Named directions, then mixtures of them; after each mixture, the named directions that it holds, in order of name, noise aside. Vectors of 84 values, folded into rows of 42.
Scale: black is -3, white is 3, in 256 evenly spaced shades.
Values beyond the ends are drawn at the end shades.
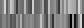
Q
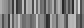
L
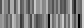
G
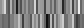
G, L, Q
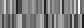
L, Q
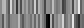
G, L, Q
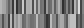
L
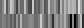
Q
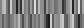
G, L, Q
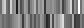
G, L, Q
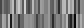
G, L, Q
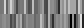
Q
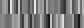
G, L, Q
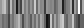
G, L, Q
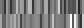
Q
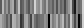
G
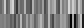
Q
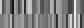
G, L, Q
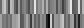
G, L, Q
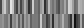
G, Q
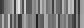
G, L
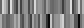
G, L, Q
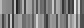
G, L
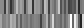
Q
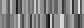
G, L, Q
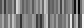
G, L, Q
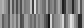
G, L
